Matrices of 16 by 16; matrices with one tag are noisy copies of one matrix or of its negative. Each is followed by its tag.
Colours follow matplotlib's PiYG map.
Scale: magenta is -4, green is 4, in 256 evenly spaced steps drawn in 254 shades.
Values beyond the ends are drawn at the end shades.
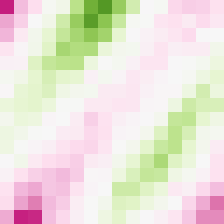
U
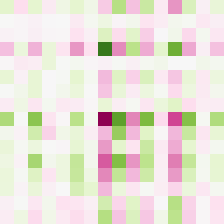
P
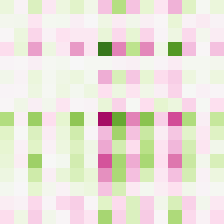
P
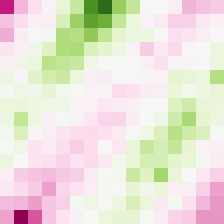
U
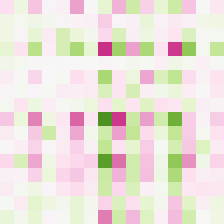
P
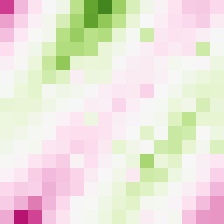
U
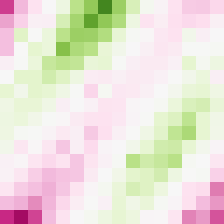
U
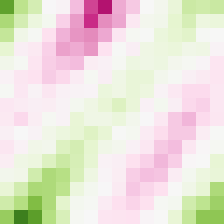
U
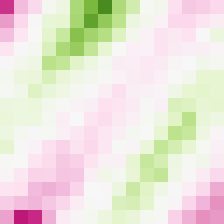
U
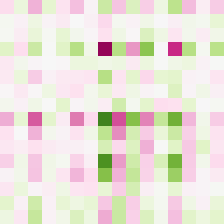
P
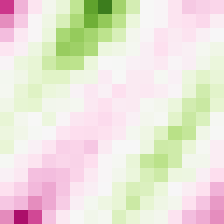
U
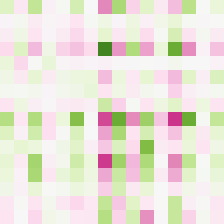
P
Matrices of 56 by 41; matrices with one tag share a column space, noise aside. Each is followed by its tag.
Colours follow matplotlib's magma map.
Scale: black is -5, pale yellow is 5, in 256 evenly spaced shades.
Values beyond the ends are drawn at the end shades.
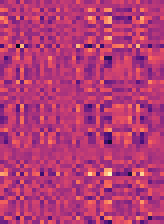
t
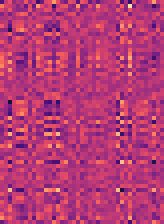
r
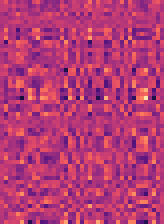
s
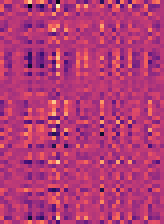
r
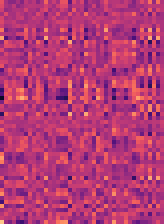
s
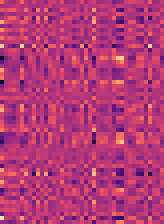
t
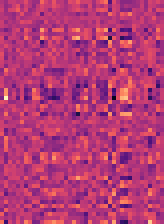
s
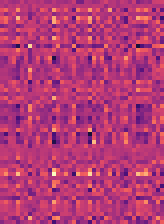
t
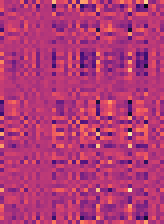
r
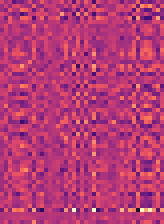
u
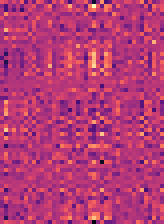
r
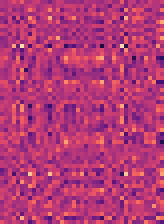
t
